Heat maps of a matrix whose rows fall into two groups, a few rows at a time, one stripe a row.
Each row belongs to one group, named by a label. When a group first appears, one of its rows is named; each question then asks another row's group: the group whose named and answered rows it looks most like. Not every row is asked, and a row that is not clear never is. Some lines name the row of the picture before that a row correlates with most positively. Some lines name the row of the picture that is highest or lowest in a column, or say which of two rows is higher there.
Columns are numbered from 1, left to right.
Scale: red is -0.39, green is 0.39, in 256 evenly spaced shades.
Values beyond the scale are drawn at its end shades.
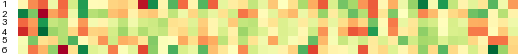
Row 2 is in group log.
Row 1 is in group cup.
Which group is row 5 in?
cup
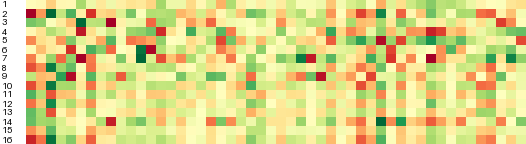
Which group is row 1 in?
cup
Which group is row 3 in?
cup
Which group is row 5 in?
cup
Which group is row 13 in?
log
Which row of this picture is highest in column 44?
5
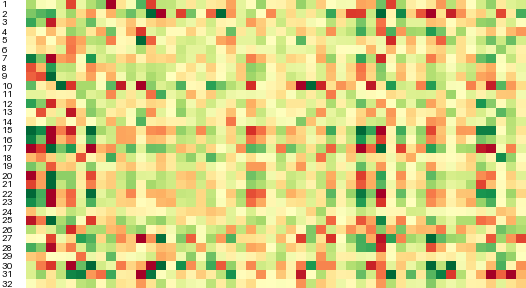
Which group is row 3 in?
log
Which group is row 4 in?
cup
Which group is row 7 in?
log
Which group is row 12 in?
log
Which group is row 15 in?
log
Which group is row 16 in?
log
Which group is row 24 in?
cup
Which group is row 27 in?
cup
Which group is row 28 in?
log
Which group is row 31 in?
cup
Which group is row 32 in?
cup
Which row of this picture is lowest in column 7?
17
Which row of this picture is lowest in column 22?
17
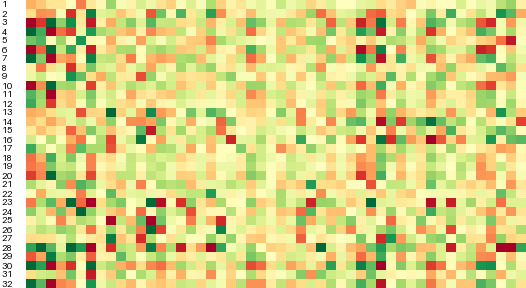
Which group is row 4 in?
log
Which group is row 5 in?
cup
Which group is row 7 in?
log
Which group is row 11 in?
log
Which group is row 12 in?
log
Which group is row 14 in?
cup
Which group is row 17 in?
cup
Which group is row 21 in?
cup
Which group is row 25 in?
cup
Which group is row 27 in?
cup
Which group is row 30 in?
log
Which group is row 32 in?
log
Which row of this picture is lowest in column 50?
14
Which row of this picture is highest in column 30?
28
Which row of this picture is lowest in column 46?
6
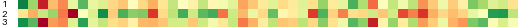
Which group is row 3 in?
log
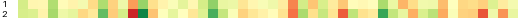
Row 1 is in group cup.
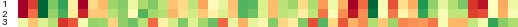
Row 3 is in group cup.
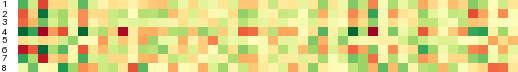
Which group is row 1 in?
log
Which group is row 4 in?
log
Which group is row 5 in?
cup
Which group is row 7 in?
log
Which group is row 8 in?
cup
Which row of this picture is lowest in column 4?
4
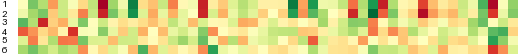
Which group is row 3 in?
log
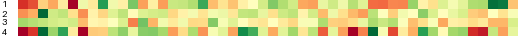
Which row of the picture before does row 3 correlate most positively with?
6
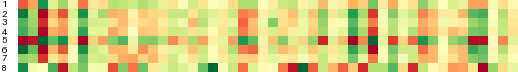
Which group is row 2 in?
log
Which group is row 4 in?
log
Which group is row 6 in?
log
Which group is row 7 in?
log
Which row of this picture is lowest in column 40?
8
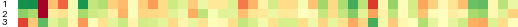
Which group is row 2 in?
log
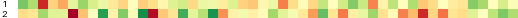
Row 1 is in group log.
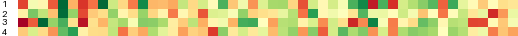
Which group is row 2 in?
cup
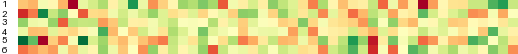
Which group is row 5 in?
log
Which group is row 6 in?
cup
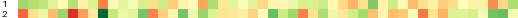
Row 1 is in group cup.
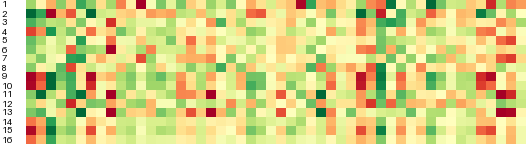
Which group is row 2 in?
log
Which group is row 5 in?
cup
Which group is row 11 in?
cup
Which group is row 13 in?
cup
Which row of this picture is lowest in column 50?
1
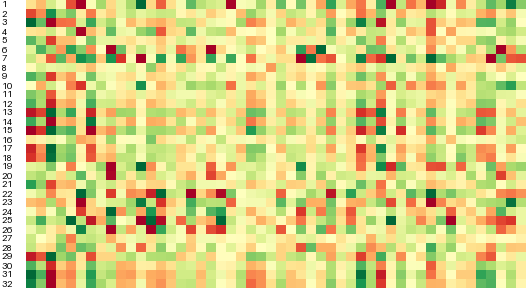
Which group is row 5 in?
log
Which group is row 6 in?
cup
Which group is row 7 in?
cup
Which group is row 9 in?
log
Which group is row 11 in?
log
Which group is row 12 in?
log
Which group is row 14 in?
log
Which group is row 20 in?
cup
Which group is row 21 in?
log
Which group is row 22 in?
cup
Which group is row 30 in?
log
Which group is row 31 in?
log
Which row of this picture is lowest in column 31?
22
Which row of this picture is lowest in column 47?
7
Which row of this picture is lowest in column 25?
8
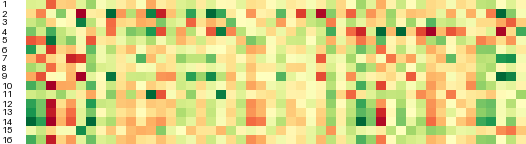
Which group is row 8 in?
log
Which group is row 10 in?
log
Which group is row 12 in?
log
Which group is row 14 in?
log
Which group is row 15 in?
cup
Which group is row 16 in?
log
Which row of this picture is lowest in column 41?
4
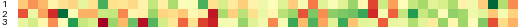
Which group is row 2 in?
cup
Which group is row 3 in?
cup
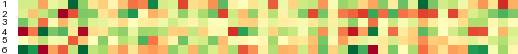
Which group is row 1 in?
cup
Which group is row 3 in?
log
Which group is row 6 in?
log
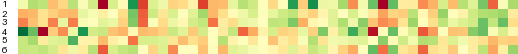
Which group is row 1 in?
cup
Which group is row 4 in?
log
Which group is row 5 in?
cup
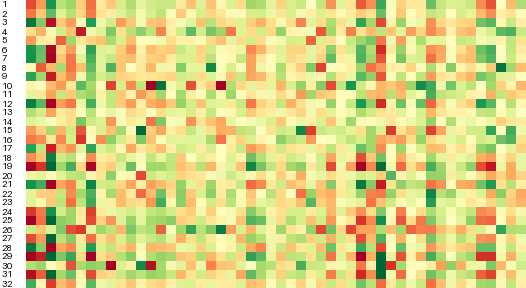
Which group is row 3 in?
log
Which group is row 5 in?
cup
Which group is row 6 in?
log
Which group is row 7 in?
log
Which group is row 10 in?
cup
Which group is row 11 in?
cup
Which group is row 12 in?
log
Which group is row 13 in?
log
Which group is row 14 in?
cup
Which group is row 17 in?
log
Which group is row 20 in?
cup
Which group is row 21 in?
log
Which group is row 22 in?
cup
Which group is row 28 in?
log
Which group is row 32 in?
log
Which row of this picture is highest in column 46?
12
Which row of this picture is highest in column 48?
8
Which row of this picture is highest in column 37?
20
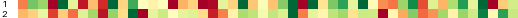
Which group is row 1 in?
cup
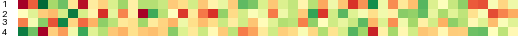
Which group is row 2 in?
cup
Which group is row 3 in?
cup
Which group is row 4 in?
log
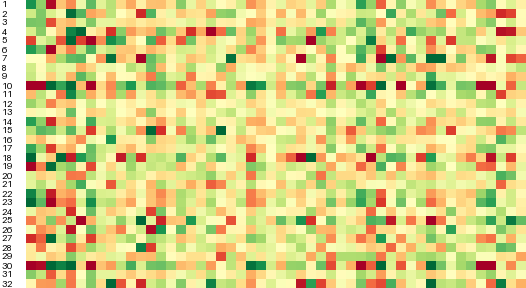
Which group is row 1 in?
log
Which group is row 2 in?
cup
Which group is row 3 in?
log
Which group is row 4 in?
cup
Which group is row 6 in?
log
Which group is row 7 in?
cup
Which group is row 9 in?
cup
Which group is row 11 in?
cup
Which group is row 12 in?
log
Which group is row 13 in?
cup
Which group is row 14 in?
log
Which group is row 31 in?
log
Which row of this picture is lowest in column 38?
10
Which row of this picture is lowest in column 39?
25
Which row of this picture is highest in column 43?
26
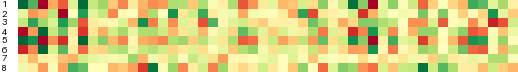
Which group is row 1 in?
log
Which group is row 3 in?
cup
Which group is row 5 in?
log
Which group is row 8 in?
cup
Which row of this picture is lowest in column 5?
2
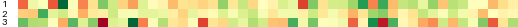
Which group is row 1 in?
cup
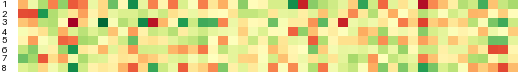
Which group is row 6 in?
cup
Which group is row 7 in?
log
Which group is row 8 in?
cup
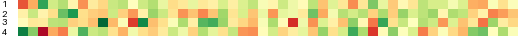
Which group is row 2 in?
cup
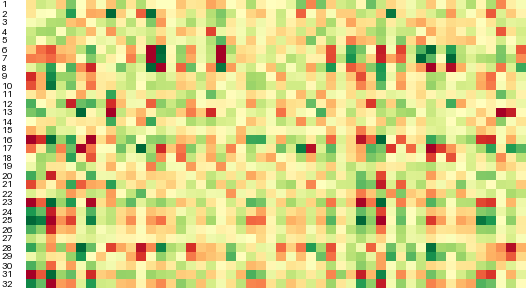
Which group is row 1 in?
cup
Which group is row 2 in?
cup
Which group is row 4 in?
cup
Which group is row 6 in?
cup
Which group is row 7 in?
cup
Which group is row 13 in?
cup
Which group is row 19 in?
cup
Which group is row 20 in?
log
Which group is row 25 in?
log
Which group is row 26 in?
log
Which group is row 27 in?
log
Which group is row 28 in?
cup
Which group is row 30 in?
log
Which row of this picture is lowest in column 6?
17
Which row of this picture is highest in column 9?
2
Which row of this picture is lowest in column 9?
13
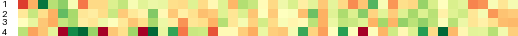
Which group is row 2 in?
cup
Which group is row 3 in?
cup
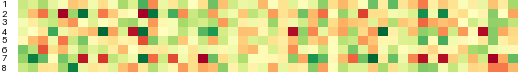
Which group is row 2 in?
cup
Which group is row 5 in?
cup
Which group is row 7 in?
cup
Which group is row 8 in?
cup
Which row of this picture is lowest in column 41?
7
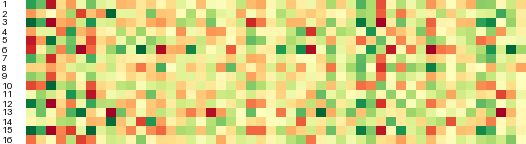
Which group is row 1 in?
log
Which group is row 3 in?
log
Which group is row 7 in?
log
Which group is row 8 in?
cup
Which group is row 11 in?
cup
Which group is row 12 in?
log
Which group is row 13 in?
cup
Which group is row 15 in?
log
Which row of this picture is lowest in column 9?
13
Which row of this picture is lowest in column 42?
6
